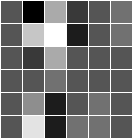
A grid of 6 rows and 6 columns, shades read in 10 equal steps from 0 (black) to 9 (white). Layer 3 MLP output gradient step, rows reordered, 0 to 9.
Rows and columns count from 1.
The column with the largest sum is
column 3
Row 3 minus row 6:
0 -6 5 -1 -1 0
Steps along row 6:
up down up same down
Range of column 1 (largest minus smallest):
0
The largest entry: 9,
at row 2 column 3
